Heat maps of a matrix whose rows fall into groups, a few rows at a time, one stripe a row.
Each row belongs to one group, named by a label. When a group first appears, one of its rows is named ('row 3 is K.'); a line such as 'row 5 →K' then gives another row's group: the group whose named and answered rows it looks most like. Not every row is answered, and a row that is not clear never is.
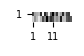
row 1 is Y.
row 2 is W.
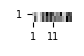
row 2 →W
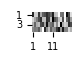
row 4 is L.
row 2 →Y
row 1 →Y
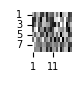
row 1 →W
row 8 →W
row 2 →Y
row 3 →Y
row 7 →W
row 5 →W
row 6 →L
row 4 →Y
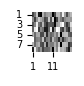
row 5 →W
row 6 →L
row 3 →Y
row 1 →Y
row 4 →Y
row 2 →L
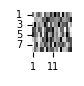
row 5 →Y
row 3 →L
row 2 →W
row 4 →Y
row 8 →W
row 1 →L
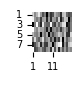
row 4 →W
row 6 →L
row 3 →Y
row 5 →Y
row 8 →L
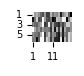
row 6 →L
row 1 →W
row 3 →L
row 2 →Y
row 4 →L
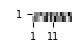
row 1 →W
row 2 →L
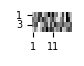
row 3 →L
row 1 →Y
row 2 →Y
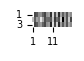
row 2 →L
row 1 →L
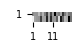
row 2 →W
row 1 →L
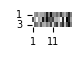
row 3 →W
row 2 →Y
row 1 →W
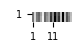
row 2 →L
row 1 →L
